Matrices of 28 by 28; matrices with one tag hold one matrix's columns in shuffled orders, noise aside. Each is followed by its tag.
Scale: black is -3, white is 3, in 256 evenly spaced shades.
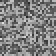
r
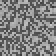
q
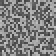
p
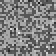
r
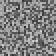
p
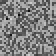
p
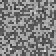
p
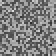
p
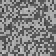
q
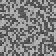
q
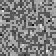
p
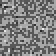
r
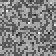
q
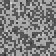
p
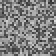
r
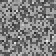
q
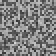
p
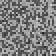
p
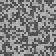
q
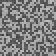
q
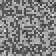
r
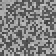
p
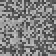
r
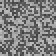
r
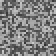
r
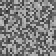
p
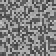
q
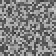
q
